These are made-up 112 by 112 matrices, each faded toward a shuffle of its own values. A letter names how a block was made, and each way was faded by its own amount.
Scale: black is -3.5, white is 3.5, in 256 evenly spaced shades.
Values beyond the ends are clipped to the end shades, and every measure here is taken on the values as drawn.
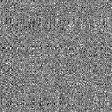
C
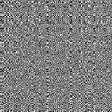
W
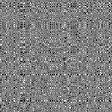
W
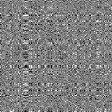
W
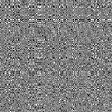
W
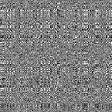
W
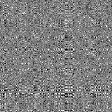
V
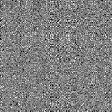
C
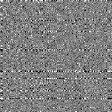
V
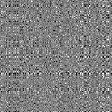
W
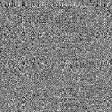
C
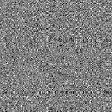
C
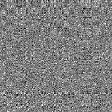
C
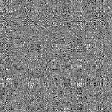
C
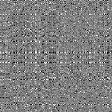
V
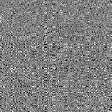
V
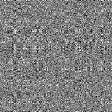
C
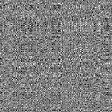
C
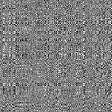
W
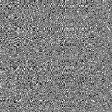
C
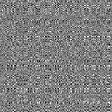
W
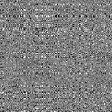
V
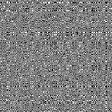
V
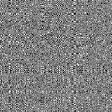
V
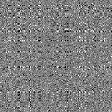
V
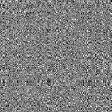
C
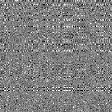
V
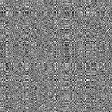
W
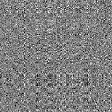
C
